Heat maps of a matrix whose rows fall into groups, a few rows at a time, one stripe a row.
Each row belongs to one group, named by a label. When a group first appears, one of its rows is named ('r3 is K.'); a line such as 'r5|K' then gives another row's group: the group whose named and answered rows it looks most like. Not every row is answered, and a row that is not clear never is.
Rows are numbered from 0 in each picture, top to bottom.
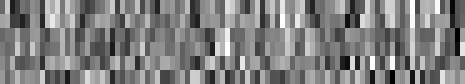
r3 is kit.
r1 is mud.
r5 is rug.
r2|kit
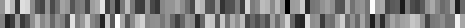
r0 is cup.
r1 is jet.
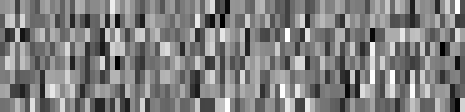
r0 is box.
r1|cup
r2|jet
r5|mud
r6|mud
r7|kit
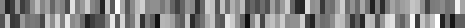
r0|jet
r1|mud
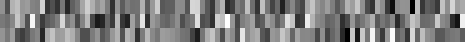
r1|kit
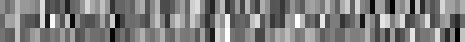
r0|rug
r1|cup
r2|kit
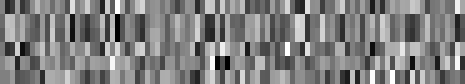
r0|jet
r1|cup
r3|jet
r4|box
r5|mud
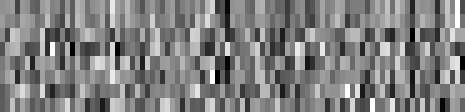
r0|box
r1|box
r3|cup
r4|box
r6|rug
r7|mud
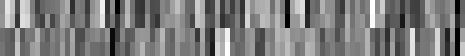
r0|cup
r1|cup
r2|kit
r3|kit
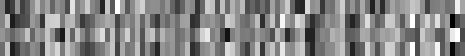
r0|jet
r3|mud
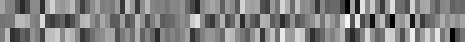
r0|mud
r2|mud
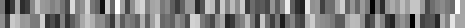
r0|jet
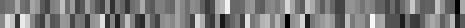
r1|cup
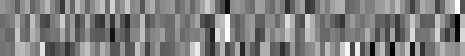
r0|box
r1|kit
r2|kit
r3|rug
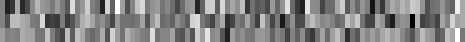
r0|jet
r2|box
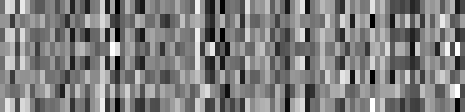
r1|rug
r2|cup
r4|cup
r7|cup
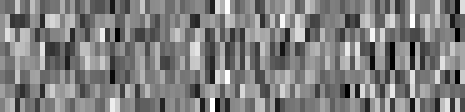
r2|cup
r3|rug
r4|rug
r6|mud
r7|box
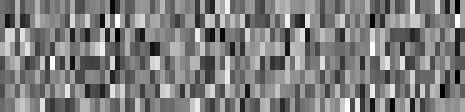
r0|kit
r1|jet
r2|cup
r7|rug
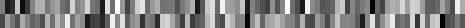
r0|jet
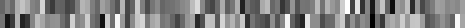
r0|rug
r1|jet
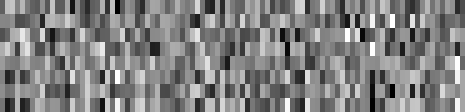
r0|cup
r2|rug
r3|cup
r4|box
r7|jet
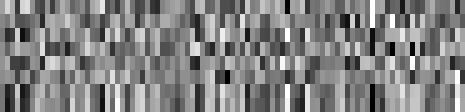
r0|cup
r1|mud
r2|jet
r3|rug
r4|mud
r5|box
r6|jet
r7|jet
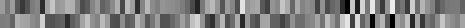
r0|mud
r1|rug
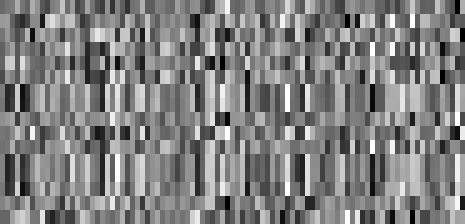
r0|kit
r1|mud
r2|box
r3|mud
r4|cup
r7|jet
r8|box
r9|kit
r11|jet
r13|jet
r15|rug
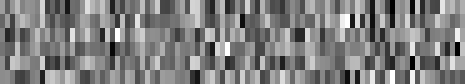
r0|rug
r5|mud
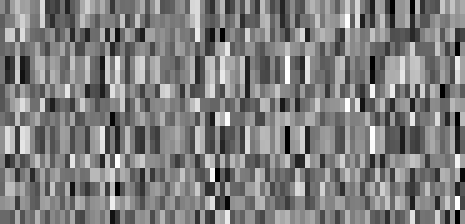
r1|rug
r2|cup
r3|kit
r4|jet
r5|jet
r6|mud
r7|rug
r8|kit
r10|cup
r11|jet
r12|box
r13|cup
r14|box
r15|kit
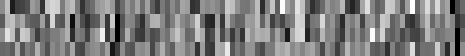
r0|mud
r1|cup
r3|kit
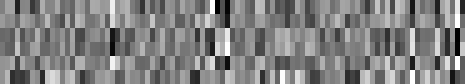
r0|box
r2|kit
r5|mud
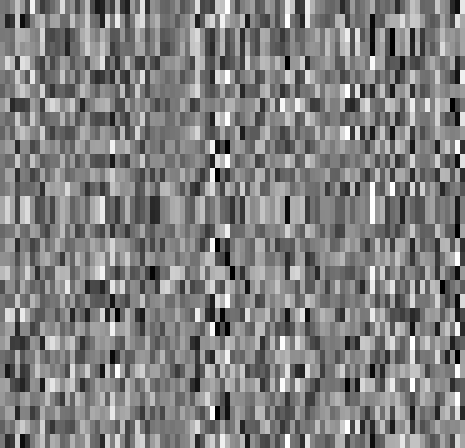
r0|kit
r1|jet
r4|cup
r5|kit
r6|rug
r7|mud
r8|kit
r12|box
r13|mud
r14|cup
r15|cup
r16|kit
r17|box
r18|box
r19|cup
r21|kit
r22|cup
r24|mud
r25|kit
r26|jet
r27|mud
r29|box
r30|rug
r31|jet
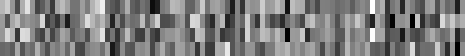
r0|cup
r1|rug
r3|kit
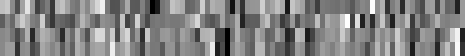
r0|cup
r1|rug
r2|box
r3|box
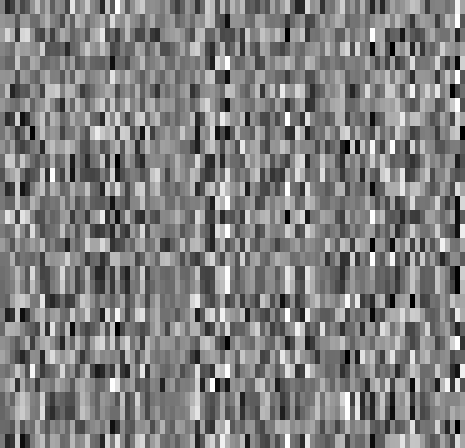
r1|box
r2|cup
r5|box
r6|mud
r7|box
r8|jet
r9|box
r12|cup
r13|jet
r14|kit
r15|cup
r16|kit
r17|rug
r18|mud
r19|kit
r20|kit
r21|rug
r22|jet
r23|cup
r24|box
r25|mud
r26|kit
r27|box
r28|rug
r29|rug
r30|kit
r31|jet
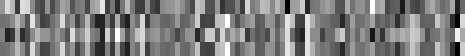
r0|cup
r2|jet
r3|kit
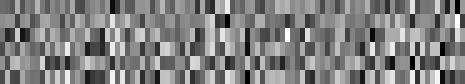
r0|kit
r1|box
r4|rug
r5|mud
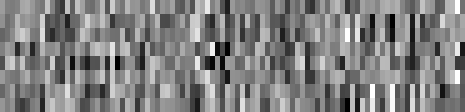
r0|box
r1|rug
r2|rug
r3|box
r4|cup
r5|box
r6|mud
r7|mud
